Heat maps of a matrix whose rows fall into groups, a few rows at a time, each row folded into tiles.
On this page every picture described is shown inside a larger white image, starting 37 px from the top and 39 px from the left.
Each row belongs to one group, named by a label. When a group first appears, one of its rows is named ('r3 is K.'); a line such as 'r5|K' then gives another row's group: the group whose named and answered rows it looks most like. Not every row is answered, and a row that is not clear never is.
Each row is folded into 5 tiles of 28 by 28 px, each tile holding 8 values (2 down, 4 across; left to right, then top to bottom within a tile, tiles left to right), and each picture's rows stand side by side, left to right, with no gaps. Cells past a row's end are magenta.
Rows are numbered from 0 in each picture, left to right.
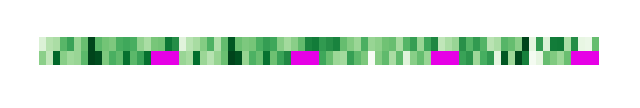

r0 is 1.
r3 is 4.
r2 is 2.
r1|1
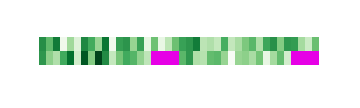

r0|4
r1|2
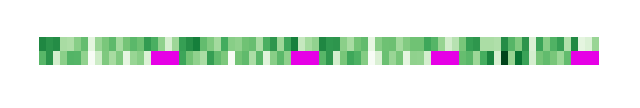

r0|2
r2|2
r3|4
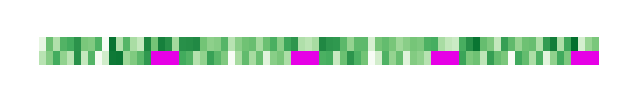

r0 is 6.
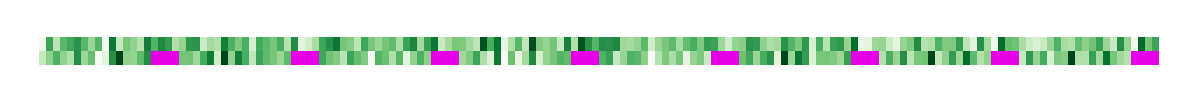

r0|6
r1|4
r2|2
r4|2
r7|1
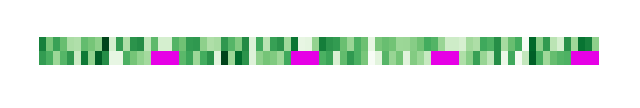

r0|4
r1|4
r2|2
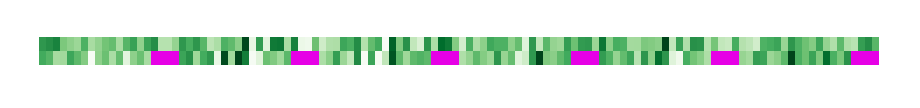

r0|2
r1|4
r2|6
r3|6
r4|4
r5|1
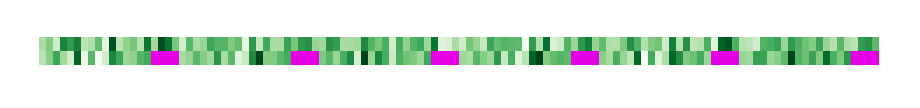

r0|6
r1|6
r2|4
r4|6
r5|1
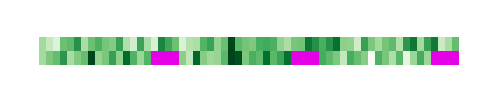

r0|1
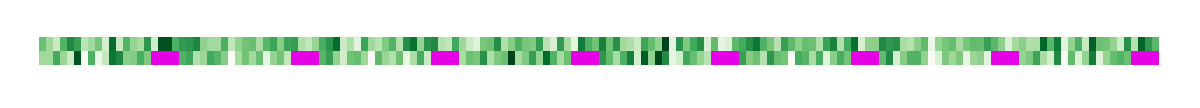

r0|6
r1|2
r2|2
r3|1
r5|2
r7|6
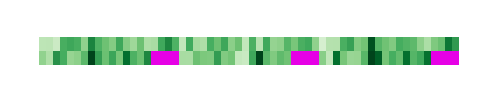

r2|1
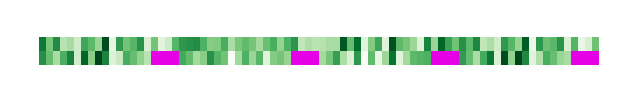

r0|4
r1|2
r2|6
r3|4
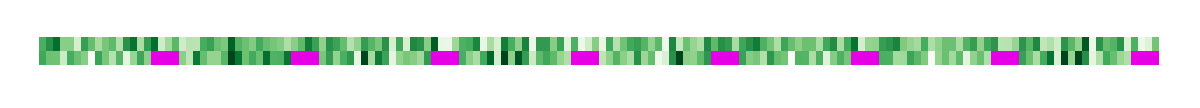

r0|2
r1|1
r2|4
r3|4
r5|2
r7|4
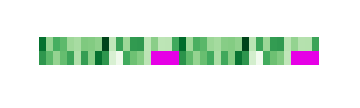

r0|4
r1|4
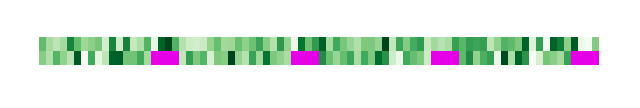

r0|6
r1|1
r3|4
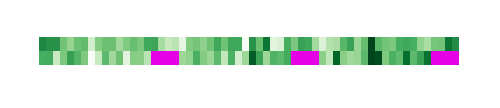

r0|2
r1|6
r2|1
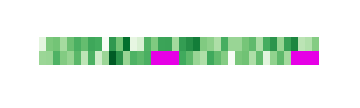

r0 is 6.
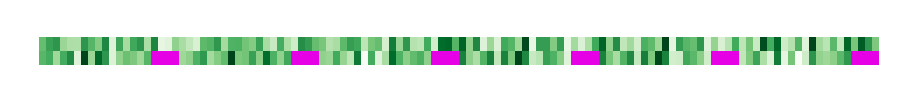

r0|4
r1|1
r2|6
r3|4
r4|4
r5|6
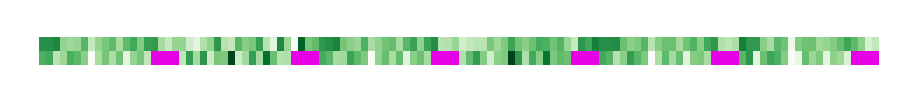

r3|1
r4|2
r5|2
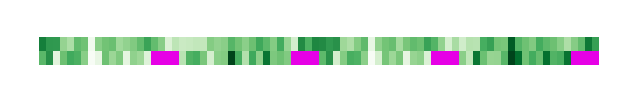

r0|2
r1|1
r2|2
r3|1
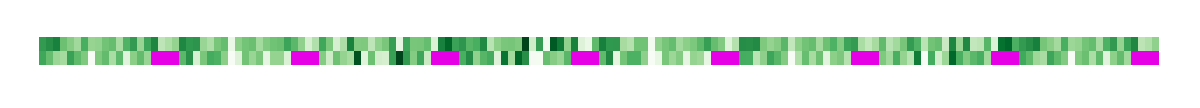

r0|2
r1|2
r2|6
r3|4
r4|2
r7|2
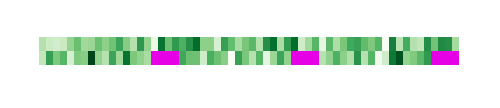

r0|1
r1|2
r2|6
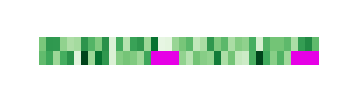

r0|4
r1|6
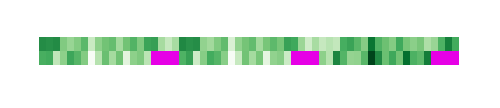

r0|2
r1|2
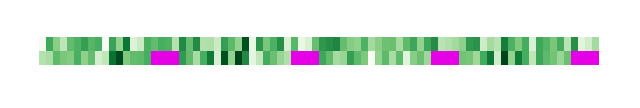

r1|4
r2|2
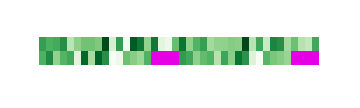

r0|4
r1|4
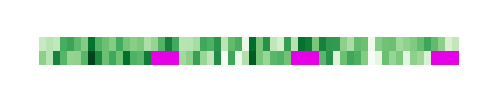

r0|1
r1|6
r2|2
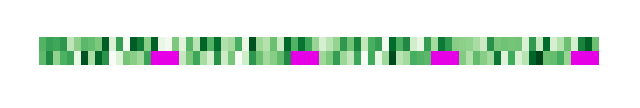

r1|6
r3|6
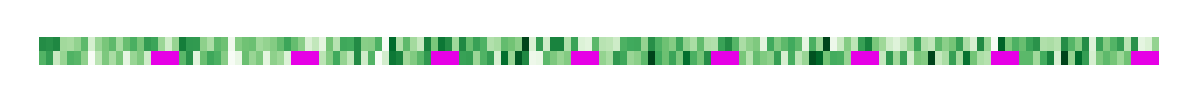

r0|2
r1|2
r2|6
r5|6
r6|1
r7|4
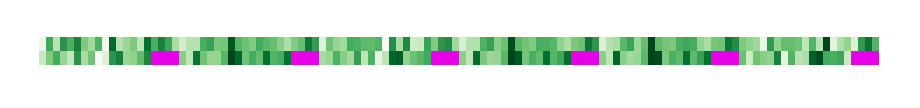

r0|6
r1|1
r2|6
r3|1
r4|1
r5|6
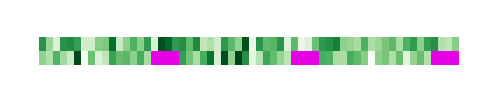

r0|6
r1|4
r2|2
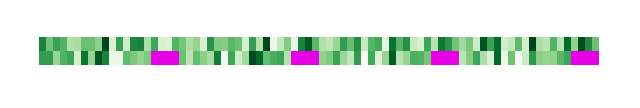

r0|4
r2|6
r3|6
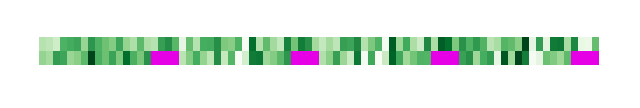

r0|1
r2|6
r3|4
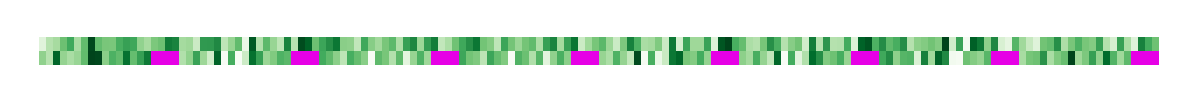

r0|1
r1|6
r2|2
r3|2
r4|6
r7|1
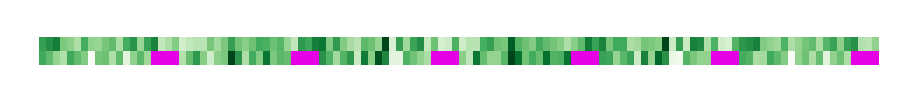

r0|2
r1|1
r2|4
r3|1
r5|2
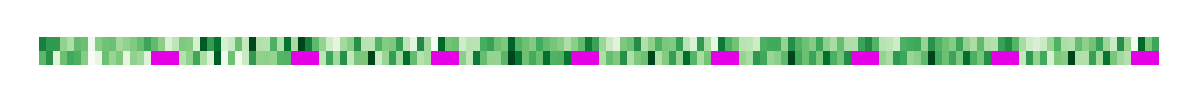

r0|2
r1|6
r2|1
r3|1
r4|1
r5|1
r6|1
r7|1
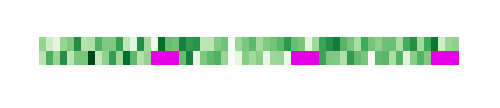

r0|1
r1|2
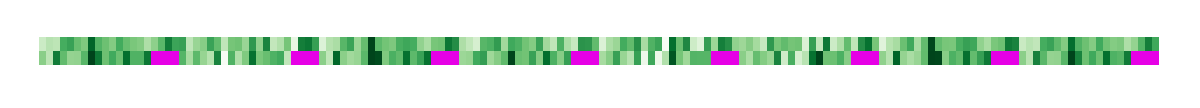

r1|6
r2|1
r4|6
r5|6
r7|1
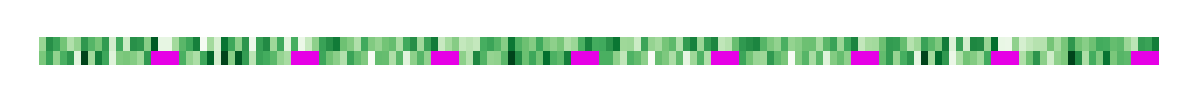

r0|4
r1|4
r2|2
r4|2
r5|2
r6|4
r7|1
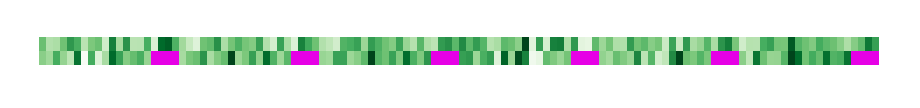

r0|6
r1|1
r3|4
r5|1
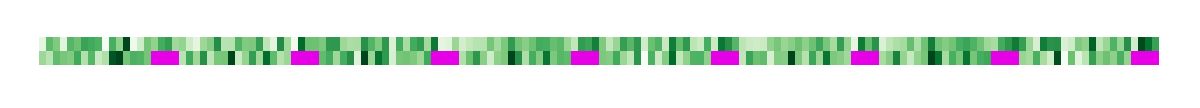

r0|6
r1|1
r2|4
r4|6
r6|1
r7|6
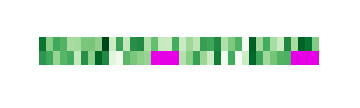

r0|4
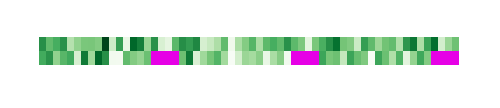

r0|4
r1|2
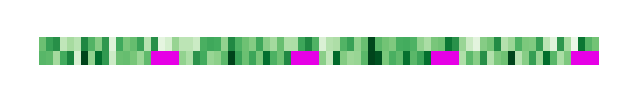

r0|4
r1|1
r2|1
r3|1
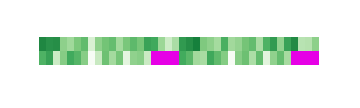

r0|2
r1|2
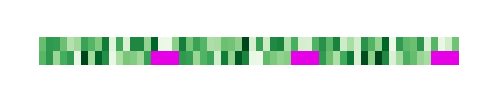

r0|4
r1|4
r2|4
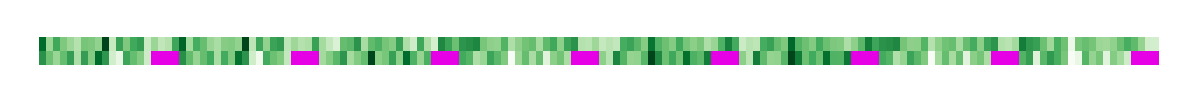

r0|4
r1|4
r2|1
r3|2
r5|1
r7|2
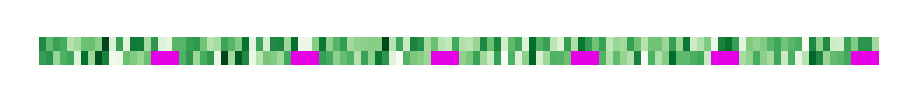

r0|4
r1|4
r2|4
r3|6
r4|6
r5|6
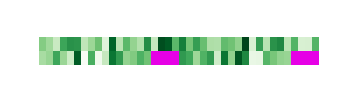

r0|6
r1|4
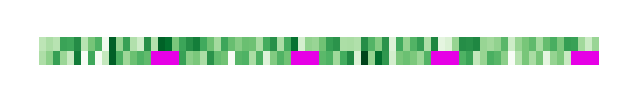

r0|6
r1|2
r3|2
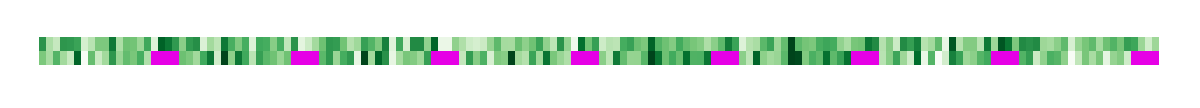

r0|6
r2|4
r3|1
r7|2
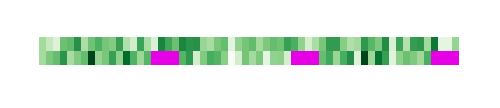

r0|1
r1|2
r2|4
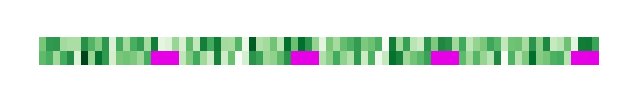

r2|6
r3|6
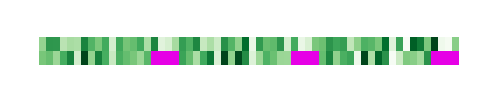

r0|4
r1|4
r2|4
